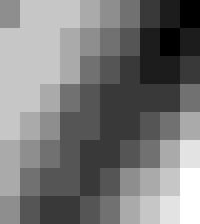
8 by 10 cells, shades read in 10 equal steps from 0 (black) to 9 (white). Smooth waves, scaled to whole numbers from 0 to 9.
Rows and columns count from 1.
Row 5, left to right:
7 6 5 3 3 2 2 3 4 6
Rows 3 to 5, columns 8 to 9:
1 1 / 2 2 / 3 4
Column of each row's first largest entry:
2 1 1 1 1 10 10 10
